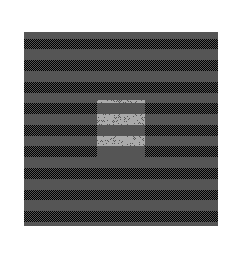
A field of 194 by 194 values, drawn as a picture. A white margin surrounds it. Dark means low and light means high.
Odd patch: higher, in the centre. Stripes: horizontal, repeating 9 times. Ninth with the highest average: centre. Slope: none. Calmest part: centre.
